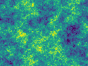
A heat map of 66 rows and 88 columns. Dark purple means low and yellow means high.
Slope: none. Mirror symmetry: none. Ninth with the lowest average: middle right.
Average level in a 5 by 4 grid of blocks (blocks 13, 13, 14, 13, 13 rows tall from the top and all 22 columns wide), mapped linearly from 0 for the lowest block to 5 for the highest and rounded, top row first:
2423 | 1222 | 4440 | 2540 | 1442
